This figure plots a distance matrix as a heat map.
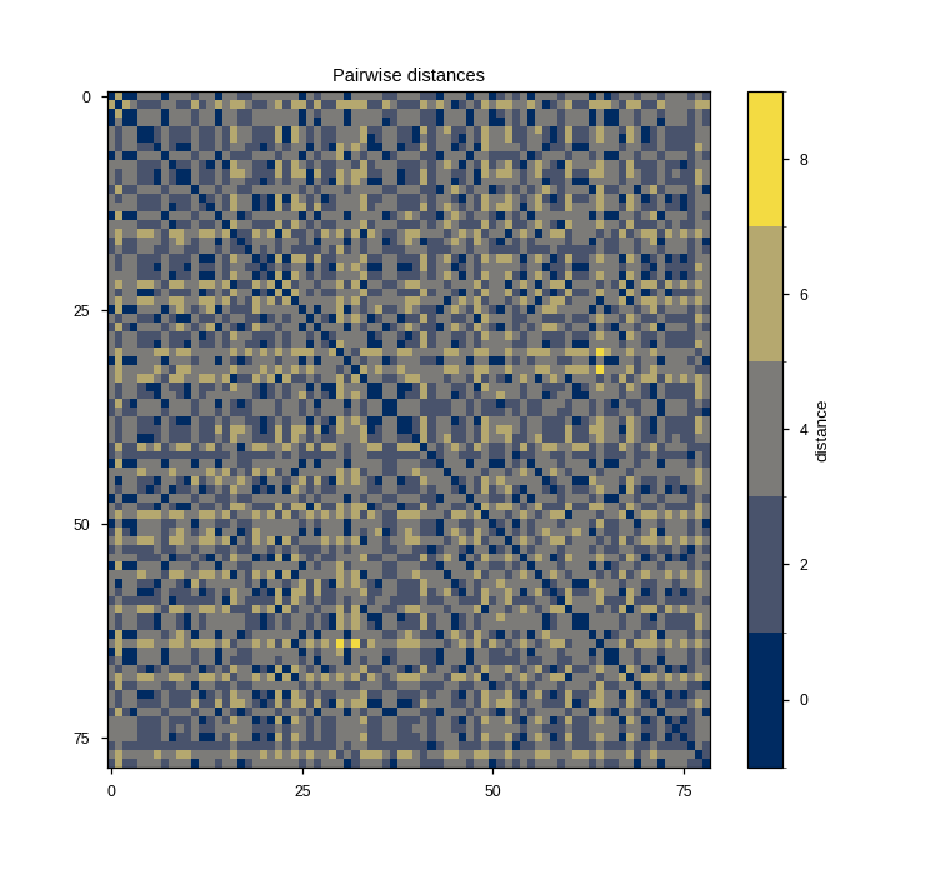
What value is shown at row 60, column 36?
2
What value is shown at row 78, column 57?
4
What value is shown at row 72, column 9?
4
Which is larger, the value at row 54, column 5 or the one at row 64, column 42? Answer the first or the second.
the second
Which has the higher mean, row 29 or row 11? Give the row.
11
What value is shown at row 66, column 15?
4
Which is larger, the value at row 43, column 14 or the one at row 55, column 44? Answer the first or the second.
the second
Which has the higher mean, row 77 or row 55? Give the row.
77
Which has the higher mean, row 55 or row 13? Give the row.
13
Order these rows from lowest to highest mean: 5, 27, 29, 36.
29, 36, 5, 27
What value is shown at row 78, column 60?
4
